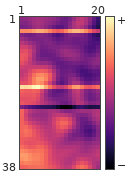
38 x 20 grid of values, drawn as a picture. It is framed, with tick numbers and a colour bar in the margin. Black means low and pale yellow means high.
Rows 4, 18 and 23 differ from the rows beside them. Neither half mirrors the other. There is an overall slope up to the bottom left.
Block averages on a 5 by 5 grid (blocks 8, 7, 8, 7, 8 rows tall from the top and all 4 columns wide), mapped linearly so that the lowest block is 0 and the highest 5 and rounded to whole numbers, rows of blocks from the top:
2 2 1 2 0
3 2 1 0 0
4 3 0 2 1
4 2 3 1 1
5 4 3 2 2
